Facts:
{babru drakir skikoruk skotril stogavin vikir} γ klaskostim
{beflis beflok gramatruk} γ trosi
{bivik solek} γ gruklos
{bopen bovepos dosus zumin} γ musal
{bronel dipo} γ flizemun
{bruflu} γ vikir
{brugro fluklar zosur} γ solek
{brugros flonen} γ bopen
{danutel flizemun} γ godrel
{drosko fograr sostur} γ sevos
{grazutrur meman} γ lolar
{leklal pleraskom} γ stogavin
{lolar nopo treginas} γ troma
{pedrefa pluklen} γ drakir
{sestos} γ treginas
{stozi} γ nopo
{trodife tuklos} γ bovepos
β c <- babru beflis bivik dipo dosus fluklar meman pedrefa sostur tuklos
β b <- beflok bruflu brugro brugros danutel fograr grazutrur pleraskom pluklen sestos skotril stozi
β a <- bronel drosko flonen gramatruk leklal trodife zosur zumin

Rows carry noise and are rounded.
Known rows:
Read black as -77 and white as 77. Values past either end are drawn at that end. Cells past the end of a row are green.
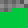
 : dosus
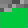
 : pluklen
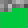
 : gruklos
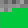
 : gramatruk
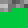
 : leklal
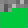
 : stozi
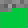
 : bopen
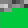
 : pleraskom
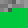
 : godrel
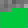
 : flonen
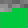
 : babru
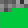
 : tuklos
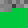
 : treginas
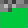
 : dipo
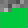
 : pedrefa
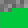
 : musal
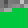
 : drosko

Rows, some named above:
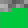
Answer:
leklal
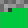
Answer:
flizemun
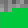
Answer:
gramatruk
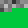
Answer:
danutel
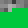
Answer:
beflok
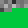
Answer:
danutel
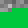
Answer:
trosi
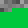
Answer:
sestos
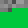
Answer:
bronel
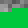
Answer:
babru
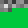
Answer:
dipo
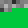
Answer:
danutel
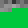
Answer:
beflis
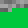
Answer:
brugro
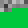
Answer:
nopo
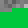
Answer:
flonen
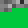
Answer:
bovepos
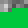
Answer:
stogavin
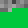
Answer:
beflok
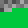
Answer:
fograr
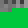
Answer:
trodife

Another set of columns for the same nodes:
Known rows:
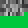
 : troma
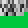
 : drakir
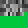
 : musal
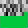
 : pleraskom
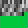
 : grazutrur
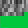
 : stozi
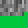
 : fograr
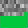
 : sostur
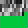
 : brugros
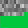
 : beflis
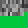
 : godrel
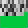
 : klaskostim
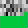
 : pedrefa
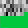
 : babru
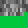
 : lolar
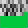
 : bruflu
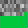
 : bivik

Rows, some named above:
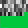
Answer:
trodife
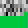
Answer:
babru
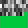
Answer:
tuklos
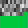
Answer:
meman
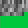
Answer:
brugro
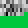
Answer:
pedrefa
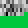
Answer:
babru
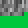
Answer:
danutel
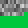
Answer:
dipo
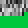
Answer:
flonen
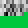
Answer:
leklal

